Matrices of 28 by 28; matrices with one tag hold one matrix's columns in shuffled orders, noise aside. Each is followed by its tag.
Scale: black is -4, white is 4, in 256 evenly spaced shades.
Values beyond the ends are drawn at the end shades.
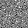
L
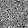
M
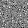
L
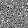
L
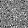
M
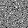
L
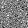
L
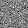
L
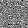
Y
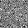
M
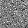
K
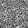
M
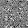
M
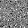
M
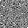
Y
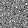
L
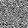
Y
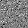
K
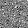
L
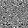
Y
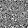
M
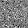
M
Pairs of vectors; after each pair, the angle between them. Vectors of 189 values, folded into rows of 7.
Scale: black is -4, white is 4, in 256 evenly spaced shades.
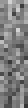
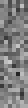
partly opposed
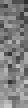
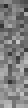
nearly parallel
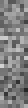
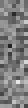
partly opposed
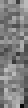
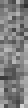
nearly opposite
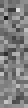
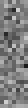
partly aligned
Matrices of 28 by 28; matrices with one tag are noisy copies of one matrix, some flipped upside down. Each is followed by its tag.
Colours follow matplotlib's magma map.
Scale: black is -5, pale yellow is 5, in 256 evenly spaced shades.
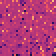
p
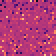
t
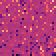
p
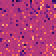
p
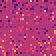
t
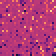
p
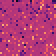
p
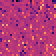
p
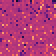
p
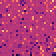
p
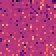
p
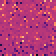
t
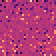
t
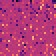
p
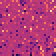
p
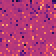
p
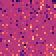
p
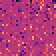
p
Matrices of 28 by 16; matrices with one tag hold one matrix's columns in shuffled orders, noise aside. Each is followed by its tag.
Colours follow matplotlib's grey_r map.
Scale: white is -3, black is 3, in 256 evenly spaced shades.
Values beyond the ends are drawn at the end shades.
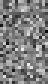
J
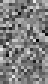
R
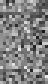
J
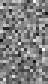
R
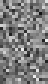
R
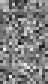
J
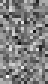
J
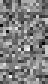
J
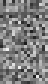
J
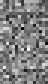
J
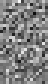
R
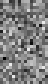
J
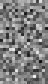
R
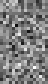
J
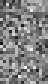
J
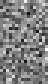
R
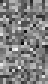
J
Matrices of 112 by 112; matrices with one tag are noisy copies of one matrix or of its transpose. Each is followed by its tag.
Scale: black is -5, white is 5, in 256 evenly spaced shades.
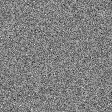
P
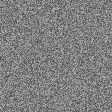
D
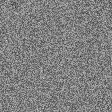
P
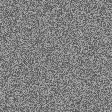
D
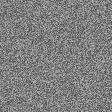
D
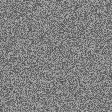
D
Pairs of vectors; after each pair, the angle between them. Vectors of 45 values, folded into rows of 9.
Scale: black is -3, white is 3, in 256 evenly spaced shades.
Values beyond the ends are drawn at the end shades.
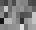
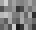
partly opposed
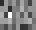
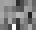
orthogonal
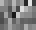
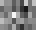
partly opposed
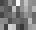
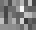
orthogonal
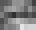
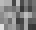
partly opposed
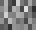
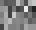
partly aligned
